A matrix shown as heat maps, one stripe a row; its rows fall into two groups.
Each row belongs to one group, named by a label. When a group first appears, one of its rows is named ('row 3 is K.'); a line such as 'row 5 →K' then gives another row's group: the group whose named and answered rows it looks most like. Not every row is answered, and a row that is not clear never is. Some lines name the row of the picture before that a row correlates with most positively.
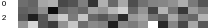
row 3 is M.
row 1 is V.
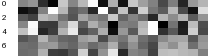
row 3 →M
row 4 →M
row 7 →V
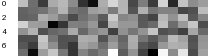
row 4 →M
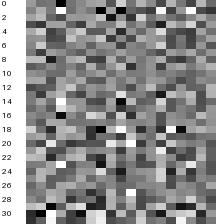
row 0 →V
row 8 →M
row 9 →V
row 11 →M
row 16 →V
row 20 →V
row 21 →M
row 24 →M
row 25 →M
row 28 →V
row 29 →M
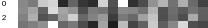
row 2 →M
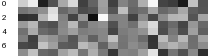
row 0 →M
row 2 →V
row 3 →M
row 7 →M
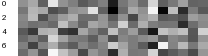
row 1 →M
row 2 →M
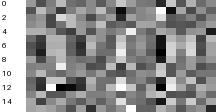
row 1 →M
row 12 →V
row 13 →M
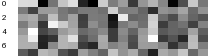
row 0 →M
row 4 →M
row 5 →M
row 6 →M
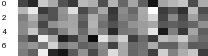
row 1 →M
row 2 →M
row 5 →V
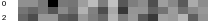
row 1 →V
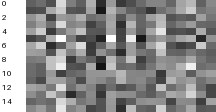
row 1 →V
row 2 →M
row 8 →V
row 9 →V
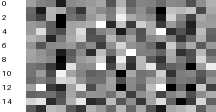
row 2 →V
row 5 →M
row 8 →V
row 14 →M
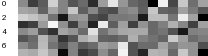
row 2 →V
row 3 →V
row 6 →V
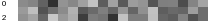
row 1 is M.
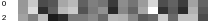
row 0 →M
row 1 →M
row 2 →V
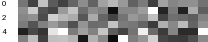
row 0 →V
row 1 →M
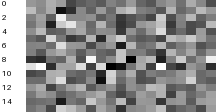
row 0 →V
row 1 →V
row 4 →M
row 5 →V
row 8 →V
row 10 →V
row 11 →V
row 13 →M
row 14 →V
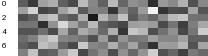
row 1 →M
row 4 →V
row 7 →M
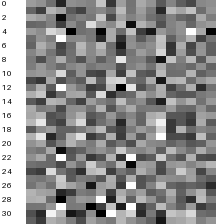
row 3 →V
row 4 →V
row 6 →M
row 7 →M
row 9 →M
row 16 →M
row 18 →M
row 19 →M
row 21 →V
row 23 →V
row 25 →V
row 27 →V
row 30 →V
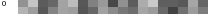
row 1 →M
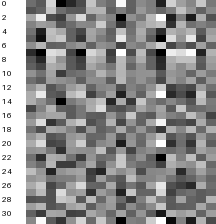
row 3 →M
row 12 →M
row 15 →M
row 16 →V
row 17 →M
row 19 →M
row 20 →M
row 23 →V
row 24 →M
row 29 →M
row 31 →M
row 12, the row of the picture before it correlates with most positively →0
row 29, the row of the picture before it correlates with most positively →0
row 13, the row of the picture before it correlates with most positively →0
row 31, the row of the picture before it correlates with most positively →0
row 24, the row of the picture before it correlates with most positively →1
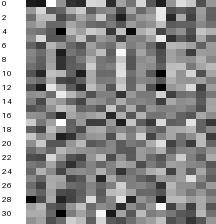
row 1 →M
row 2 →M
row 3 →M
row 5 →M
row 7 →V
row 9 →V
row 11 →V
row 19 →V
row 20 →M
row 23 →V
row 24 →M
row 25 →V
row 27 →V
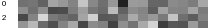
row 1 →V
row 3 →M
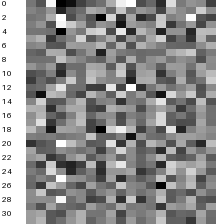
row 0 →V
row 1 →V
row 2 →V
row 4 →V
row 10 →V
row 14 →M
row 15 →M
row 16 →M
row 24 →V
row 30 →M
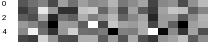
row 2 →V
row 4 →M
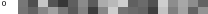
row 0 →V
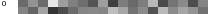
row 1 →V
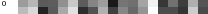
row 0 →M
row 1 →M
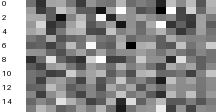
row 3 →M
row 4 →M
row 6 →V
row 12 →V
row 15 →M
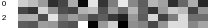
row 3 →V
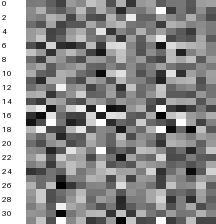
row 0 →V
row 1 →M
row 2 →V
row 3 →V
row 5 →M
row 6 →V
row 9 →M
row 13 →M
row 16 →V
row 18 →M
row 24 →V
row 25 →V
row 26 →V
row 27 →M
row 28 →M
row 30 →V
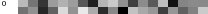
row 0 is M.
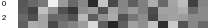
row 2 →V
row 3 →M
